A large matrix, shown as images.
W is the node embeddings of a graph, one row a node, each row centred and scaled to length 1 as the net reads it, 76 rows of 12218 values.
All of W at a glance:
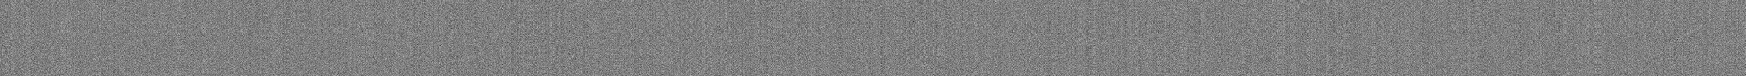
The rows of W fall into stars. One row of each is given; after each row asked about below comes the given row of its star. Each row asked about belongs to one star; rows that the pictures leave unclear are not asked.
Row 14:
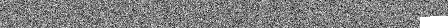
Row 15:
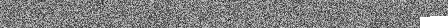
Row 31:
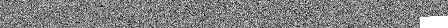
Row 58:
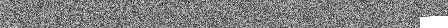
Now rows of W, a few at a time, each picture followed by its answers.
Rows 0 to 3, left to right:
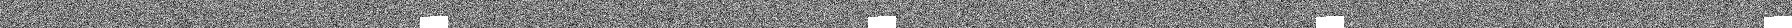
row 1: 58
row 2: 31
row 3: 58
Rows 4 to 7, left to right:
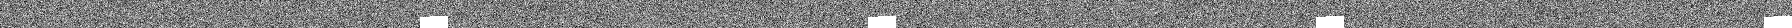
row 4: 14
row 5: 15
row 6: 15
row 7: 58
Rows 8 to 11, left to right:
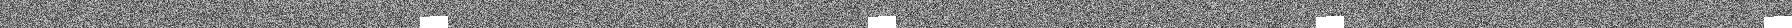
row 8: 14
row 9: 15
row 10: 58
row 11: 31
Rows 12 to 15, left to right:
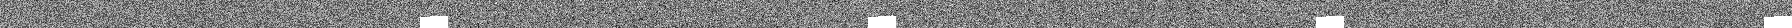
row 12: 58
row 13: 58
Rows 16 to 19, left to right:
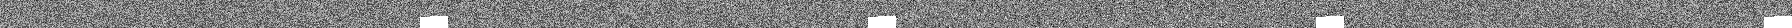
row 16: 58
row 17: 58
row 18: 31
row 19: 58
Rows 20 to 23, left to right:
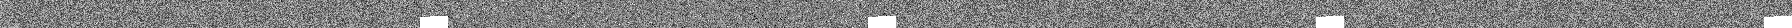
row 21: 31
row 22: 14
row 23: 31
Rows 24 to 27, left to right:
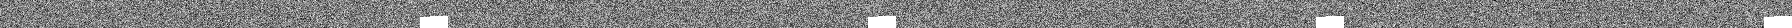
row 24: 58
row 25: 14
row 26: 14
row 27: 14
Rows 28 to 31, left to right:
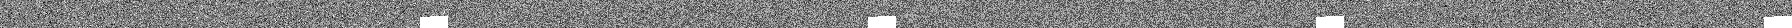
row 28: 15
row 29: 58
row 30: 31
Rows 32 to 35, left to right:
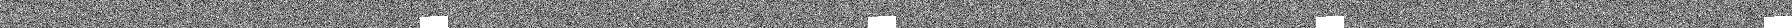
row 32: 31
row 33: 58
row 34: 58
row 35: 15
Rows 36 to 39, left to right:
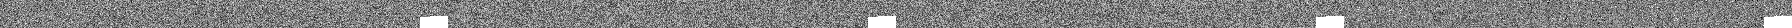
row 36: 58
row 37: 31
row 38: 58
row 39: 31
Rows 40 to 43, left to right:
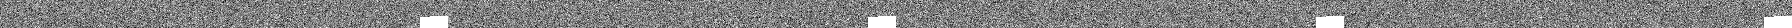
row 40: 15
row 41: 15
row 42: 14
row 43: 15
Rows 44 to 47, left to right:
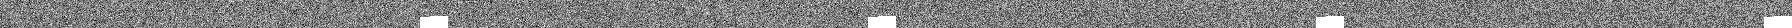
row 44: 31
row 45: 15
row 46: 58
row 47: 14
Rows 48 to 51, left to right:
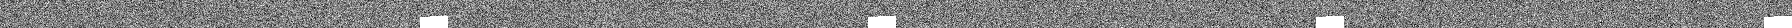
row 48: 58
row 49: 31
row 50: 14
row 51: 31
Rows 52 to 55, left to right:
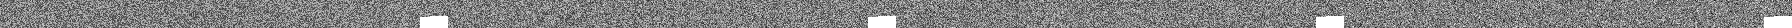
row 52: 58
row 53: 58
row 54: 31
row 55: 14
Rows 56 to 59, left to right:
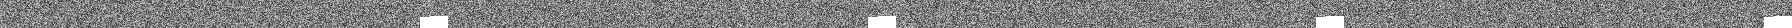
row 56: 15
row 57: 15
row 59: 58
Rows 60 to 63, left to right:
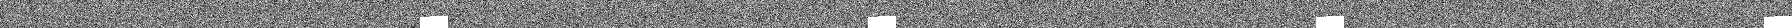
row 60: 31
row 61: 58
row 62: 14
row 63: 14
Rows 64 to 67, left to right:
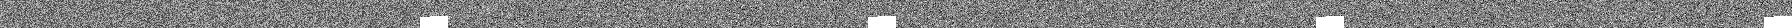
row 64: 15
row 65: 31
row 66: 14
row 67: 15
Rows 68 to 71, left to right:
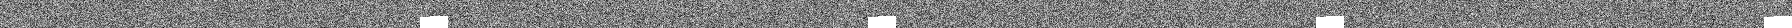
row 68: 14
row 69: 58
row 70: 31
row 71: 14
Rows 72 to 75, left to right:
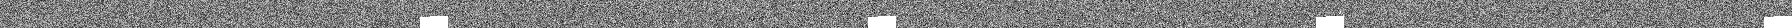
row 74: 15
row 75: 31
